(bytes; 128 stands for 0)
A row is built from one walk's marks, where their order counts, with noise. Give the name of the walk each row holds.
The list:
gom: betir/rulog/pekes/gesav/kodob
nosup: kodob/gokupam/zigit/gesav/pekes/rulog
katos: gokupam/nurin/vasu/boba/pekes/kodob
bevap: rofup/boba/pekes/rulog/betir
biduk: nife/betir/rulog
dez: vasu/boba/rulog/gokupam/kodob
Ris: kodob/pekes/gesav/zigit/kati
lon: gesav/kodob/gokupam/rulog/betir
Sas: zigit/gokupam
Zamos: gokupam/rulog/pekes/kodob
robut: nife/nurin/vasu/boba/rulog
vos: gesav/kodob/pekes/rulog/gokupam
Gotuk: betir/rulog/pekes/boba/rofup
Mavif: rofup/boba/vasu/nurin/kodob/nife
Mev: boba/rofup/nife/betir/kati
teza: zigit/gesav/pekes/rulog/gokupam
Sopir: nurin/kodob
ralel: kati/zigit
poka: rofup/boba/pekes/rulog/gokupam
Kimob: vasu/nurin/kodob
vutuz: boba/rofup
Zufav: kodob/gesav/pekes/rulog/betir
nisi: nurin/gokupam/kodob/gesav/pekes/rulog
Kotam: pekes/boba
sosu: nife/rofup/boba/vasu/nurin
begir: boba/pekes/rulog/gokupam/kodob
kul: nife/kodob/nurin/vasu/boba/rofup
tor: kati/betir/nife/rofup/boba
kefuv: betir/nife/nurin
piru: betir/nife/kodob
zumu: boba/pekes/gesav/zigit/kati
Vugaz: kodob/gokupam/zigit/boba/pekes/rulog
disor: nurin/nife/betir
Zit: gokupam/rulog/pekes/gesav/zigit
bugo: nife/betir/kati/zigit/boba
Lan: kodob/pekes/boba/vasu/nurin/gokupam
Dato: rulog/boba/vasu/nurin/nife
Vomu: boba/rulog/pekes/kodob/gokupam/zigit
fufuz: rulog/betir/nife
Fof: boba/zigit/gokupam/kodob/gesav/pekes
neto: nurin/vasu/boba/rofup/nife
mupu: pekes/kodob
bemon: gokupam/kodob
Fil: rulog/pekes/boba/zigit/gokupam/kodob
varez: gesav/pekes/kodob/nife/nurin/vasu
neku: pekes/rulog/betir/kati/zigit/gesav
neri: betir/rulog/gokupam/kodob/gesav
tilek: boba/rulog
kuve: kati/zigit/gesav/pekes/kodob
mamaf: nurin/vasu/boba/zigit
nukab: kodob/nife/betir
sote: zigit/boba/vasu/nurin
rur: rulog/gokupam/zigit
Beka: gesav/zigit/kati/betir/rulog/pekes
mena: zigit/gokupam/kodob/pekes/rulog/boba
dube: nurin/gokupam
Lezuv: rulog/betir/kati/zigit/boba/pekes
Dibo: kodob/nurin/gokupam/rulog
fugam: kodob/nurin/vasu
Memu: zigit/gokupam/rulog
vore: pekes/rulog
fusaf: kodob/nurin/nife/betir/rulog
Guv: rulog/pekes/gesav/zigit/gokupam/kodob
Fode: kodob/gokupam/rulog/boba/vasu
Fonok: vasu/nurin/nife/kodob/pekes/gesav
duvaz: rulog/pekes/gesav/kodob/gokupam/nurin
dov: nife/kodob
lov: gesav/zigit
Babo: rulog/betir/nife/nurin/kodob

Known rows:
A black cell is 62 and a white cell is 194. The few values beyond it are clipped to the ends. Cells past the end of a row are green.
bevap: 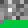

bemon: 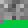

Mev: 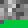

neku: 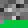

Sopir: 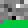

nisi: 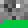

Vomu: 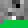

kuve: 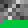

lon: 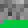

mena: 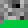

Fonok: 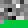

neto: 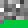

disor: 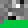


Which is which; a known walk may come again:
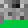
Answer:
Vugaz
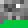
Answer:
dube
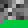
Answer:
Beka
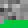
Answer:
mupu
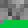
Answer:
lon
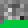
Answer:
Sas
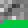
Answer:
dez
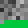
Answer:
duvaz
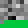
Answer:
fusaf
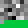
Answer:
Fonok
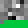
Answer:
disor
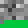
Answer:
Dibo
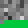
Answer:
Babo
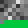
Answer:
kuve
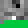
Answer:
Vomu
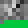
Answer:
bugo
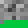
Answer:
bemon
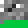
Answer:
katos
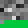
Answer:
neku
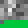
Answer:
Mev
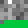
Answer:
vutuz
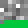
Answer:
Mavif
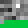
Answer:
varez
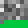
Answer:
mamaf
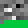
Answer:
Lezuv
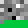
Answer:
fugam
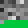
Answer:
Guv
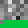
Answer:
bevap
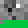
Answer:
nisi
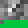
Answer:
tor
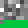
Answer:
neto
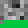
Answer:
mena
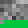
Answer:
Ris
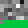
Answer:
robut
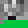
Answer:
piru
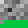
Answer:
Lan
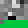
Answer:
kefuv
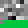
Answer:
kul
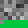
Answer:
fufuz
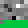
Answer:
Sopir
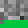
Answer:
sote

